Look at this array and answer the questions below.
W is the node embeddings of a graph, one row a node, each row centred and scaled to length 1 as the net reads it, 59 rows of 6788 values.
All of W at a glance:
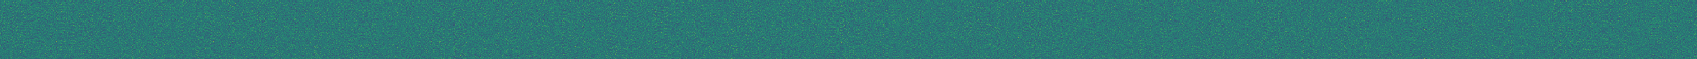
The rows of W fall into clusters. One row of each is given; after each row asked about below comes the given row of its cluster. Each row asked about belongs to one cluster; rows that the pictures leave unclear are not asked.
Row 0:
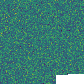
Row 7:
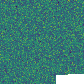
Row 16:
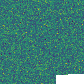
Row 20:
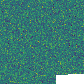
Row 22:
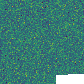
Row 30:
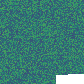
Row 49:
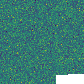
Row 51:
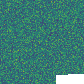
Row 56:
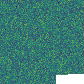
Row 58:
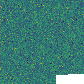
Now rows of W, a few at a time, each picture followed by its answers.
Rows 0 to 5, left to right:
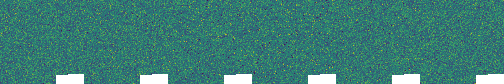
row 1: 0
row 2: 30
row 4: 49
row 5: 20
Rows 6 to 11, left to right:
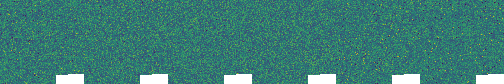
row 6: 30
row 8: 51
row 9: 49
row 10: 58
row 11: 30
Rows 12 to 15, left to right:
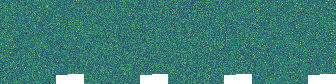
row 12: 7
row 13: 16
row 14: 20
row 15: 7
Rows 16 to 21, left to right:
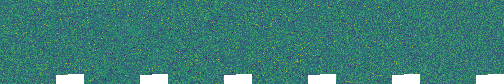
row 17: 30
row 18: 7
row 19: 7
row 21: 20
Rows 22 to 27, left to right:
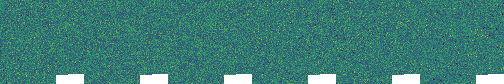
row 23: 30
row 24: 56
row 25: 49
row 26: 20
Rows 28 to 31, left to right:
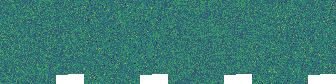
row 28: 16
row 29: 58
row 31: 16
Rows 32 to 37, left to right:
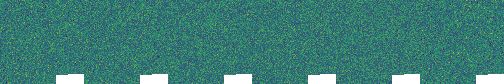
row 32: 22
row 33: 58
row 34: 56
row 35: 22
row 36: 0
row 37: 58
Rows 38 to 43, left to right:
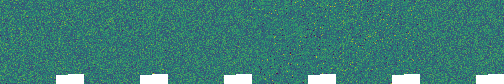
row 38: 20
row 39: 51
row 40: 49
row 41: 30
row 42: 20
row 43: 49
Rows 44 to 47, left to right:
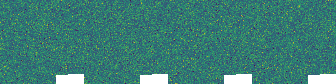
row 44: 56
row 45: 58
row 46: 0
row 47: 7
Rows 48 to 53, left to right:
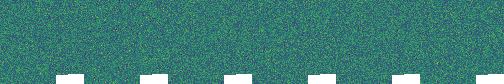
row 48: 16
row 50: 0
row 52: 0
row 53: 58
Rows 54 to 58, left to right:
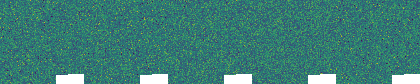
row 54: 7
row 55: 16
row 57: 51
